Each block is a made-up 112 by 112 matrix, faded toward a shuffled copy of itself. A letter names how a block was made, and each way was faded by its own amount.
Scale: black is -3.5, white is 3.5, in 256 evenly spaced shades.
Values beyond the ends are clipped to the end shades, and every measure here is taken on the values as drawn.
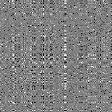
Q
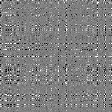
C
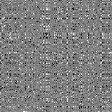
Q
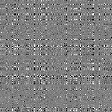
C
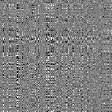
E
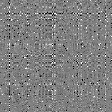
Q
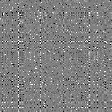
Q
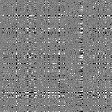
C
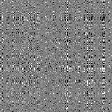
E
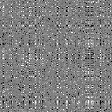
Q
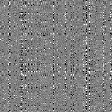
E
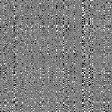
E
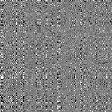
E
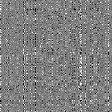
E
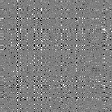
C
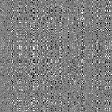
E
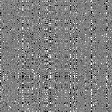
E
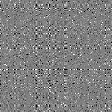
Q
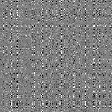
E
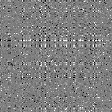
Q
